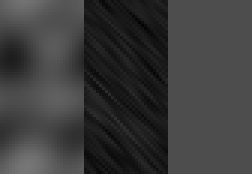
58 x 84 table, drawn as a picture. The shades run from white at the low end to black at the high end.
It is made of 1 by 3 panels. Panel 1,1: high, smooth. Panel 1,2: very high, slanting down to the right, faint in contrast. Panel 1,3: high, flat.
